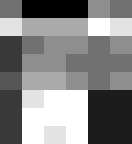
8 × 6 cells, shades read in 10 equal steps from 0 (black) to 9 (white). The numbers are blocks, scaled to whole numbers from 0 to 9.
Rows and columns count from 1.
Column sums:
25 47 48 47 29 29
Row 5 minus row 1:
-1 6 6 5 -1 1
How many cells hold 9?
8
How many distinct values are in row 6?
4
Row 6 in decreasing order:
9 9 8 2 1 1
